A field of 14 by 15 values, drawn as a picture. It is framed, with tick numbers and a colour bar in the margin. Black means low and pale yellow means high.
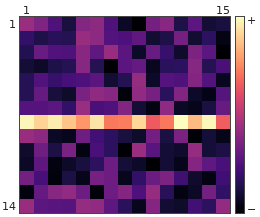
The ninth with the highest average is the middle left. No overall slope runs across the table. The top left is the smoothest part. Row 8 stands out from the rest.
